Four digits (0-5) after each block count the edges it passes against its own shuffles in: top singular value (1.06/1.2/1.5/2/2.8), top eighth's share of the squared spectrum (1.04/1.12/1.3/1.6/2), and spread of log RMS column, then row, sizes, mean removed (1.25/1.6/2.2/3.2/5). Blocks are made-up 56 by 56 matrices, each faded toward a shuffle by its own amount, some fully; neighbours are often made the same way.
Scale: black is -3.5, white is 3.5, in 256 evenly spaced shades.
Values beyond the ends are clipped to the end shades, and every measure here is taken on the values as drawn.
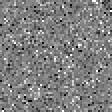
0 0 0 0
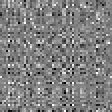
5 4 3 3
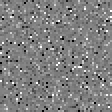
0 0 0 0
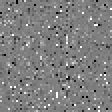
2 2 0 0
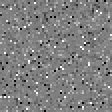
0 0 0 0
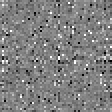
4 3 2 1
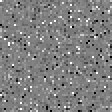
0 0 0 0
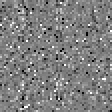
3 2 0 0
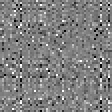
4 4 3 2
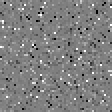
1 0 0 0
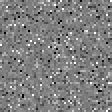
2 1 0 0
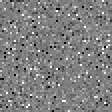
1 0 0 0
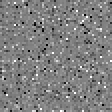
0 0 0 0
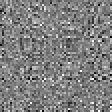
4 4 2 2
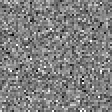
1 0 0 0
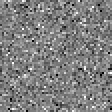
0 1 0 0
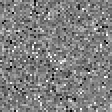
1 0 0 0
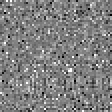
3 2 0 1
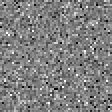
2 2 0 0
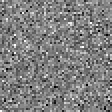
1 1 0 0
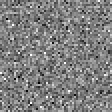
2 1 0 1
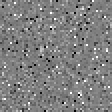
2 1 0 0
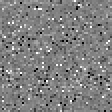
1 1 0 1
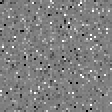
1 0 0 0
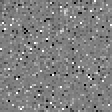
2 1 0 0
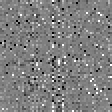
4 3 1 1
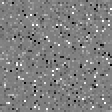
0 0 0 0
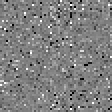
3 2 1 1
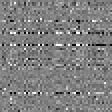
5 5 2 3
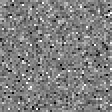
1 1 0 0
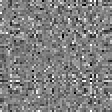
4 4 2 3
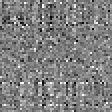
4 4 2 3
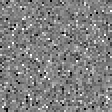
0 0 0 0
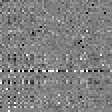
4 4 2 2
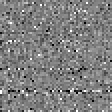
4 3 1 2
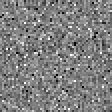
2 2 0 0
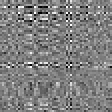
5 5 3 4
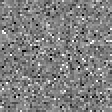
1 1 0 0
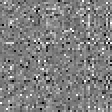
4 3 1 2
